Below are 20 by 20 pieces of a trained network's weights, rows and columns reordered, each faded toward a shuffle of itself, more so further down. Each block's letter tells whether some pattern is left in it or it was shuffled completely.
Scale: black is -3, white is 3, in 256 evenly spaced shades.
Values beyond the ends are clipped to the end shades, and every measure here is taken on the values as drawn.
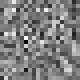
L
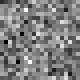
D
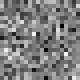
D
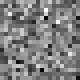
D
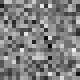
D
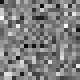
D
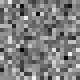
L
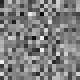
L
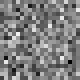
D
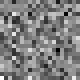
L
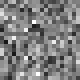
L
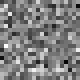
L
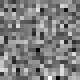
L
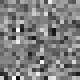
L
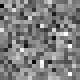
D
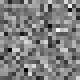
D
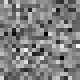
L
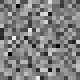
L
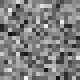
D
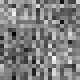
L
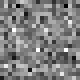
D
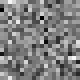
L
